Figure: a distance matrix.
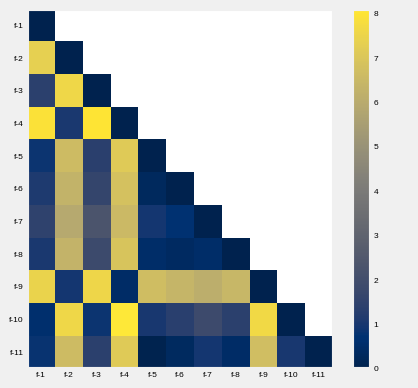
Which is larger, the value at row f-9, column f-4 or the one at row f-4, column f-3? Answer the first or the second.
the second
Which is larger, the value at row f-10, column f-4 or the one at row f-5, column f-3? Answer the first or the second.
the first
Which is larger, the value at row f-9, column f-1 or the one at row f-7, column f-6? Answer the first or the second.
the first
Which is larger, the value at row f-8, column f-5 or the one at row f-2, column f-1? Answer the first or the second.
the second
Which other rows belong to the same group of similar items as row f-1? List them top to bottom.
f-3, f-5, f-6, f-7, f-8, f-10, f-11
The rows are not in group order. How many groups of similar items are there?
2
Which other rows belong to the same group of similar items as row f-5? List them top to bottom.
f-1, f-3, f-6, f-7, f-8, f-10, f-11
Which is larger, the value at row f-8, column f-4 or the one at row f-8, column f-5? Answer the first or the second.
the first
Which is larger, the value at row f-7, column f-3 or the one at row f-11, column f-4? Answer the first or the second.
the second
